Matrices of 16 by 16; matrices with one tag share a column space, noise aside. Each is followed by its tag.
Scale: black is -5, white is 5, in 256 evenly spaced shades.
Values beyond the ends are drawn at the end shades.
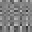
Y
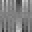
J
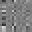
Y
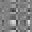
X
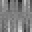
J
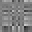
Y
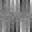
J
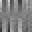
J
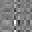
X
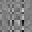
X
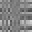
X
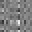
X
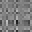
X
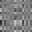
X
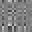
Y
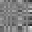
Y
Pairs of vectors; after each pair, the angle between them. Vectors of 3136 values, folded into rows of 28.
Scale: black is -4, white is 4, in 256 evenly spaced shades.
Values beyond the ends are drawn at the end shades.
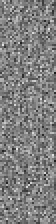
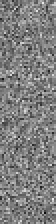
partly opposed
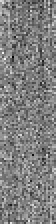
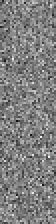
partly opposed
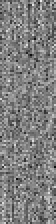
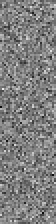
orthogonal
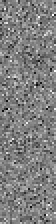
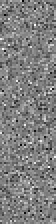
orthogonal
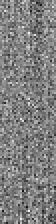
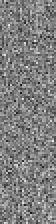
partly opposed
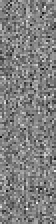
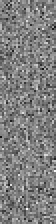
nearly parallel
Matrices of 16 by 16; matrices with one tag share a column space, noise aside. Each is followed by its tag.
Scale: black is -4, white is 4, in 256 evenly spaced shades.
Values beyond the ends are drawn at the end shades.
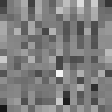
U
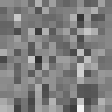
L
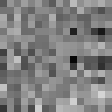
L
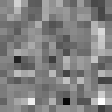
U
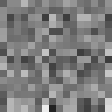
L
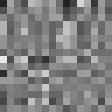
U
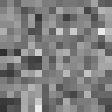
L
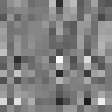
U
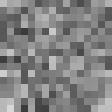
L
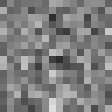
L
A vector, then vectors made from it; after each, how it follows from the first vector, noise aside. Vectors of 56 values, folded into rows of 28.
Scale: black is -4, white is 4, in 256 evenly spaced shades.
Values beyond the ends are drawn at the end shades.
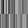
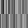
copied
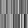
reversed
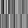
copied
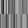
copied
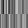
copied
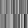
reversed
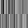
copied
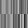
reversed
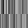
copied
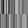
copied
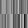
reversed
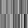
reversed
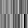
reversed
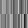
reversed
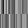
copied
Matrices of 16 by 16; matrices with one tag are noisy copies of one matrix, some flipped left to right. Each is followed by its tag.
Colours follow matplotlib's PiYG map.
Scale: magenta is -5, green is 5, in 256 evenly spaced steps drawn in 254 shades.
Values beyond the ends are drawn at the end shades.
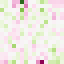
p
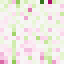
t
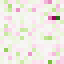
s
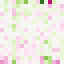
t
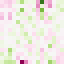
p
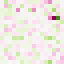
s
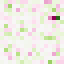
s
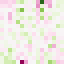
p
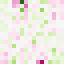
p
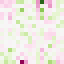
p
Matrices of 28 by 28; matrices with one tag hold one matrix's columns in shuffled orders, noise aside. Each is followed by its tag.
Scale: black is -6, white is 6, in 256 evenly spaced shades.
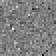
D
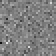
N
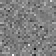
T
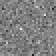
D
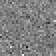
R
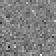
R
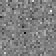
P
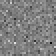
N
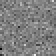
T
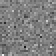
R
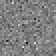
N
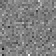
T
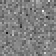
P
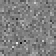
N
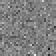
T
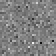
N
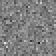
N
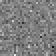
R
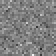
T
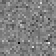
N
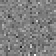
R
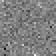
T
